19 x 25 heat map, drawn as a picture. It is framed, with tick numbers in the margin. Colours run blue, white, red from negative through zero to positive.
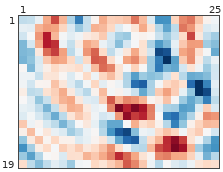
Rings: centred on the top middle. Slope: none. Odd rows or columns: none. Ninth with the lowest average: middle right.
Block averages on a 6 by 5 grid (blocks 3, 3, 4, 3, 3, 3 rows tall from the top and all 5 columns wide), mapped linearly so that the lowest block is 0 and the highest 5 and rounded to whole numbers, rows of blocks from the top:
3 2 3 2 3
3 3 3 0 3
2 3 2 1 0
1 3 5 3 1
3 2 0 3 3
1 3 4 4 2
